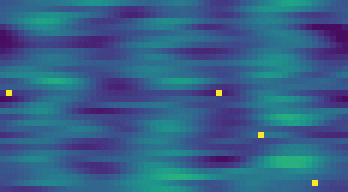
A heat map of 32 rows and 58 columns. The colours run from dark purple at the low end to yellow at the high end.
Stripes: upright, repeating 3 times. Average level on the scale: 30%. Lone odd cells: 4, each higher than its neighbours. Slope: none.
